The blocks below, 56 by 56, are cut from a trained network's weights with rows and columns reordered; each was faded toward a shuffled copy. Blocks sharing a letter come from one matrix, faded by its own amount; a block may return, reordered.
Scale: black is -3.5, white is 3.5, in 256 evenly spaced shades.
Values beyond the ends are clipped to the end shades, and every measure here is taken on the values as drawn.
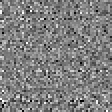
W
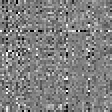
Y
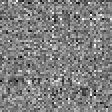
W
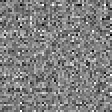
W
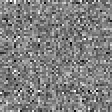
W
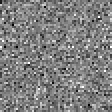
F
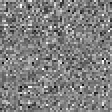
W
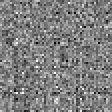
W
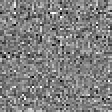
W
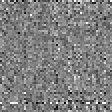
Y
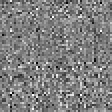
W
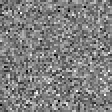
F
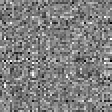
W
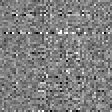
Y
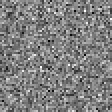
F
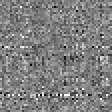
Y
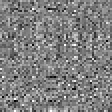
W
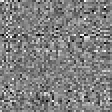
W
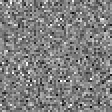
F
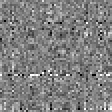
Y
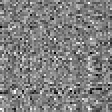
W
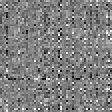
Y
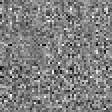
W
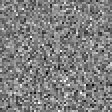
F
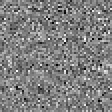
W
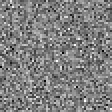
F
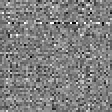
Y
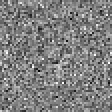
F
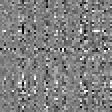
Y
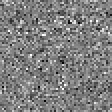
F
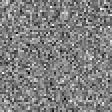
F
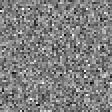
F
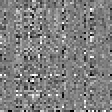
Y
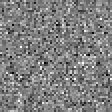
F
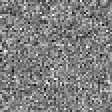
F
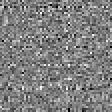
W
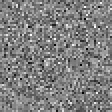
F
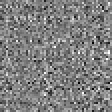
W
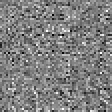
W
